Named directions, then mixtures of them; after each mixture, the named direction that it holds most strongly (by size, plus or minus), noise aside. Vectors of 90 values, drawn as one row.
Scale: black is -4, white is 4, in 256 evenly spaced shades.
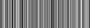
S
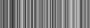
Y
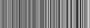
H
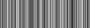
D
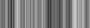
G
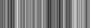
G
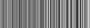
H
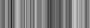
G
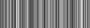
D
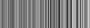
H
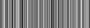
S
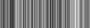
Y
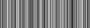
D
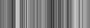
G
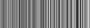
H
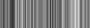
Y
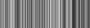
G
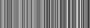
H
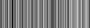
S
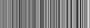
H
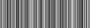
D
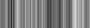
G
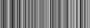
Y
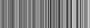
H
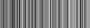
Y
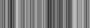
G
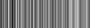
Y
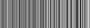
H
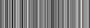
S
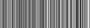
H
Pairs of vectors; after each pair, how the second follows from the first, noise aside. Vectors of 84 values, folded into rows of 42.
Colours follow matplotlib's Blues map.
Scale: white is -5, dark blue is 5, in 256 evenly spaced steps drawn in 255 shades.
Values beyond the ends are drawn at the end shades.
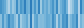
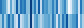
scaled up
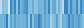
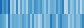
negated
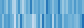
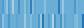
partly zeroed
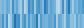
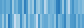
negated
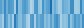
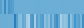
partly zeroed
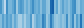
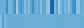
partly zeroed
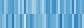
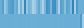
partly zeroed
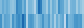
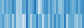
negated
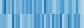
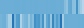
partly zeroed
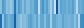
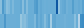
partly zeroed
